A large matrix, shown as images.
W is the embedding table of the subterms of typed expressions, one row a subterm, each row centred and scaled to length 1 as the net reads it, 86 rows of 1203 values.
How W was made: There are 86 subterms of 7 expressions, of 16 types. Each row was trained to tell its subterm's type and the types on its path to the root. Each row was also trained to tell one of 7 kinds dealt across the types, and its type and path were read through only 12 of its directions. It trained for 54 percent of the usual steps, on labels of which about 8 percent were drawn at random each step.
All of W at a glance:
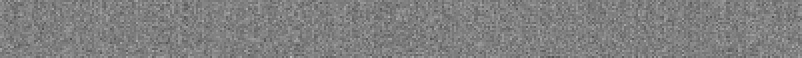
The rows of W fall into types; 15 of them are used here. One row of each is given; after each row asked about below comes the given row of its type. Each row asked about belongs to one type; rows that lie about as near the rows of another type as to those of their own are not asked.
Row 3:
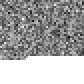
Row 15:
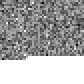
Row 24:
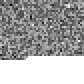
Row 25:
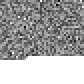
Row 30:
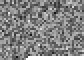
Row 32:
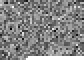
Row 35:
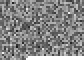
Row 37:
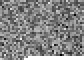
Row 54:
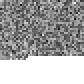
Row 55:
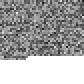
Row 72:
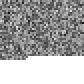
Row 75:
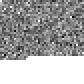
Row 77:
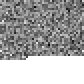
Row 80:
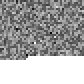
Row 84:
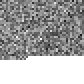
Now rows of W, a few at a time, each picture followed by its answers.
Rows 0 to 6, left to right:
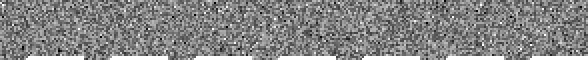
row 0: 24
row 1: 37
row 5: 54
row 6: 30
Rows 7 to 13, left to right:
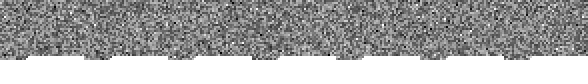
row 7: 54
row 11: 37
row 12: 55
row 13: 32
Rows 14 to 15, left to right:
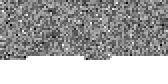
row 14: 32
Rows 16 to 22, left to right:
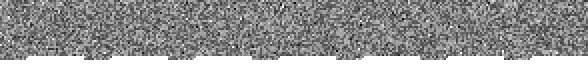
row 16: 15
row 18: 77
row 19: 32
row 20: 37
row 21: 84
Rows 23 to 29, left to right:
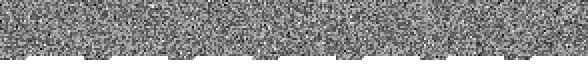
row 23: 35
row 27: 25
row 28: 15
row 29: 32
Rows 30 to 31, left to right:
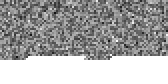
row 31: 84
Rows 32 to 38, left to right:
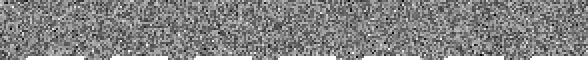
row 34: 3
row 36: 80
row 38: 84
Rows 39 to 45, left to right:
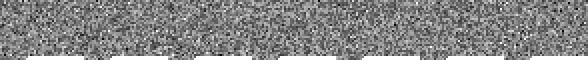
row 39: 77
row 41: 72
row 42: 75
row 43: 24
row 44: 84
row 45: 75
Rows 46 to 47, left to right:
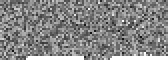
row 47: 75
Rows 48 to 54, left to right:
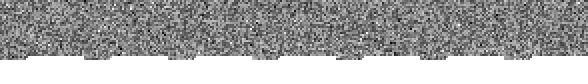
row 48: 32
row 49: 25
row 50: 54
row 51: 54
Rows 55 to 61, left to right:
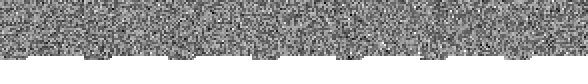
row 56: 30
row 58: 24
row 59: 24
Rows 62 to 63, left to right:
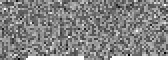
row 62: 24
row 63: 80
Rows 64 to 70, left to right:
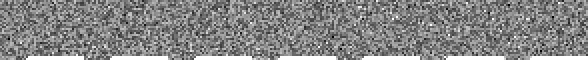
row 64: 54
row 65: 25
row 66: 72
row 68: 30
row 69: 3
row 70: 55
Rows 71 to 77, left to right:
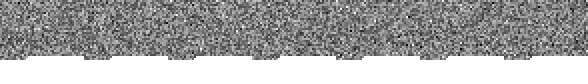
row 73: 84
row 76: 75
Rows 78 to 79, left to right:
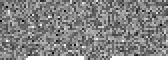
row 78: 35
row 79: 37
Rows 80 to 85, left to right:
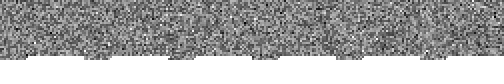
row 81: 77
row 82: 75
